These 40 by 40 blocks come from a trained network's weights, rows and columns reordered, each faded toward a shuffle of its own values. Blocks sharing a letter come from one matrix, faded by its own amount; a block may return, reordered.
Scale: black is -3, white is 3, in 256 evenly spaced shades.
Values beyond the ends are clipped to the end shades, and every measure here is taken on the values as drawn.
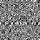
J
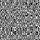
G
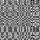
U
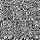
J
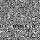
J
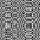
U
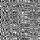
G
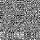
J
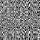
G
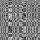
U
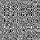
G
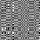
U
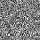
J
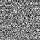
J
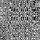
G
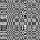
U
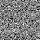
J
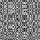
U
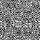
J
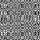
U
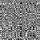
G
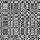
U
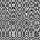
U
